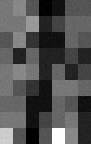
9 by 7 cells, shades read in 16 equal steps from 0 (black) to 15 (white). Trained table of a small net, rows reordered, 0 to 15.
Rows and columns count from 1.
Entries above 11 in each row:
0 0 0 0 0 0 0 0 2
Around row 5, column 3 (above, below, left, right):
6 3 8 2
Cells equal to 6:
11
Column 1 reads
7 7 5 6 7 7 6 7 12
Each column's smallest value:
5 2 0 0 1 2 1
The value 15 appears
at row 9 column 5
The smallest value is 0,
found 2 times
